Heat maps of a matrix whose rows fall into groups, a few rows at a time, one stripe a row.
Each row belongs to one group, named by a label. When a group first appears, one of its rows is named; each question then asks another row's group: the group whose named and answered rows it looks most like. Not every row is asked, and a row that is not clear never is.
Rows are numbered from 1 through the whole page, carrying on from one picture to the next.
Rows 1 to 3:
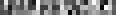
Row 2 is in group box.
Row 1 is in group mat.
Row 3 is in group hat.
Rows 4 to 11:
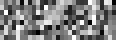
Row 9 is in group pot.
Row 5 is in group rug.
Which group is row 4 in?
box
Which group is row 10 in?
box
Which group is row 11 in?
pot
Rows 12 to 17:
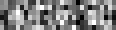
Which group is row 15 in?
hat
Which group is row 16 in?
hat
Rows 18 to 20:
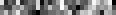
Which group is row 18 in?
rug
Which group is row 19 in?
hat
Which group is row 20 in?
box
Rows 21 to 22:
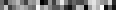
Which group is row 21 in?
hat
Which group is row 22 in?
mat
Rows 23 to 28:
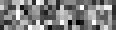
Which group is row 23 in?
pot
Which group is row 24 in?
rug
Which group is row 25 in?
hat
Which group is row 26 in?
box
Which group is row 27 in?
hat
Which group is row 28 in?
pot
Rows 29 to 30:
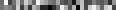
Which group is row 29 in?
mat
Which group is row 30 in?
box
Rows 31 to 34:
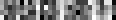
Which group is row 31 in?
box
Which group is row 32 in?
rug
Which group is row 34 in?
rug
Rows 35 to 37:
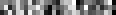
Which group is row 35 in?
pot
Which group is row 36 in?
pot
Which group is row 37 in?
pot
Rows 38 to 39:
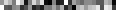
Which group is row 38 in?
pot
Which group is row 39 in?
rug
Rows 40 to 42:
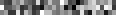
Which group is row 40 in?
hat
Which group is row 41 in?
rug
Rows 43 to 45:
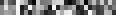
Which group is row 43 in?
mat
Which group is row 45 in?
box
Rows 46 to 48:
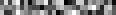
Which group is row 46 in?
mat
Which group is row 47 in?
box
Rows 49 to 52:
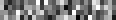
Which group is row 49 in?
rug
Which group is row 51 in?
pot
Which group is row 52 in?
box
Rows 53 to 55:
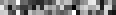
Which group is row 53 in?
box
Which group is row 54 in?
rug
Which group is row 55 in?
pot
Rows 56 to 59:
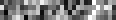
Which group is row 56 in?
mat
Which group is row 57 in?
rug
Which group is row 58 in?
hat
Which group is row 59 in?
hat
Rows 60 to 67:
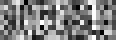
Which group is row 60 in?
hat
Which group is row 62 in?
box
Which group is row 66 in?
pot
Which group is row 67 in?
hat
